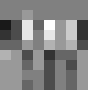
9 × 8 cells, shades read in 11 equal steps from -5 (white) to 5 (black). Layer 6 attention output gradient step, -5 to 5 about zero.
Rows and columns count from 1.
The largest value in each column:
4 2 2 1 3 1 2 3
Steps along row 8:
same up same up down up down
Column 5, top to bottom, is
0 0 -5 -4 -2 3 2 2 2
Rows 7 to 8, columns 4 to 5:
-1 2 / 0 2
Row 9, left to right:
-1 -1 1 0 2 0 1 -1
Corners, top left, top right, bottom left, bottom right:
0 0 -1 -1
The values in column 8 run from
-1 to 3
